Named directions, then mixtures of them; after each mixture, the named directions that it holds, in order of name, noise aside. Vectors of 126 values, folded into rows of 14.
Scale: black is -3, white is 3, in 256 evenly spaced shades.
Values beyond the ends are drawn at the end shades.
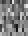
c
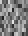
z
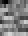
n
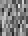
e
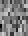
c, e, z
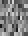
c, z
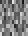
c, e, z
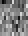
c, n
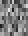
c, z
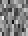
z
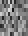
c, z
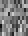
c, e, z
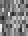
c, e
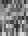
c, e, n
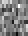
e, n, z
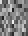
z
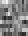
e, n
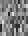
c, e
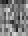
c, n
